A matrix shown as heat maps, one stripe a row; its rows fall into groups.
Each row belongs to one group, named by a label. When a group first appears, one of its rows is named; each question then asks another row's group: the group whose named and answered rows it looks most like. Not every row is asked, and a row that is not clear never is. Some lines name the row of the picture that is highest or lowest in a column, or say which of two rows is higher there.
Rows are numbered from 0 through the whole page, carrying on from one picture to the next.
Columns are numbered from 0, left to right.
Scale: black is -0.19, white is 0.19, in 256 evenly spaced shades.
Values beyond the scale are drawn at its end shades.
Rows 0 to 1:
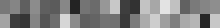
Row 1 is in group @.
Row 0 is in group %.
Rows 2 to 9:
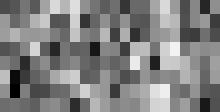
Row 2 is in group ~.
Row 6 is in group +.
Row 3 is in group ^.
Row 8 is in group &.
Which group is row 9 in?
&
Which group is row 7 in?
@
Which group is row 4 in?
^
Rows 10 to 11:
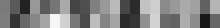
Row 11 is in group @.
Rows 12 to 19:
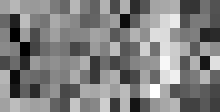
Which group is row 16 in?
~
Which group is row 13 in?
%
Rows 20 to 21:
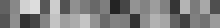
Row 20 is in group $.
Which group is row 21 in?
~
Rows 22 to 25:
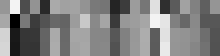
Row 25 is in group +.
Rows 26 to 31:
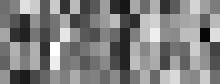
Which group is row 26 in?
$
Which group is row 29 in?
$
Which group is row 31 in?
+
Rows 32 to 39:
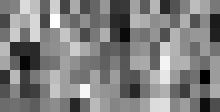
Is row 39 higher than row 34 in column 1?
No
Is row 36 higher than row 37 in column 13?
Yes
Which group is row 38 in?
~
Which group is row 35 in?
+
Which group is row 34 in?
$
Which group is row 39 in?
&
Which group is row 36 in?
+
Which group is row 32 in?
$
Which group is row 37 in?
~
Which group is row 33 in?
$
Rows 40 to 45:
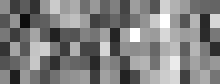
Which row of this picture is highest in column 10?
43
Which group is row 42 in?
&
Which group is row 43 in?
^
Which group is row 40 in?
+
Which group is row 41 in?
~
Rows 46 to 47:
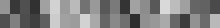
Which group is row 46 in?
+
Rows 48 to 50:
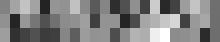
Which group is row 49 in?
%
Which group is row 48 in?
$
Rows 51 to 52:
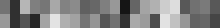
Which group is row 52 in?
+
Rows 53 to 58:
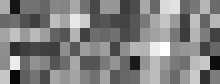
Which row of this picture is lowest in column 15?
53
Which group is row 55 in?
^
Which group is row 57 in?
^
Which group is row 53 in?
%
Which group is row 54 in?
~
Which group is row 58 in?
@
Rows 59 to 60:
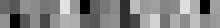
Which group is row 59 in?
@
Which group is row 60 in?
@
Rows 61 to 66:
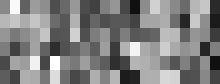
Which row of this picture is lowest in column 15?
63
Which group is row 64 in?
&
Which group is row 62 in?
^
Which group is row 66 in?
%
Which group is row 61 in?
^
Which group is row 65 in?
$
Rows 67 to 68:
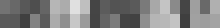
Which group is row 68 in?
~
